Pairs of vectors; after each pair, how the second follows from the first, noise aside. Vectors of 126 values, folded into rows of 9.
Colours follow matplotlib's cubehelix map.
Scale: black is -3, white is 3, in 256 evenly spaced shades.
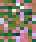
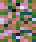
sign-scrambled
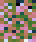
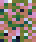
reversed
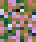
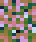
reversed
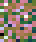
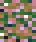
sign-scrambled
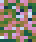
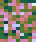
reversed
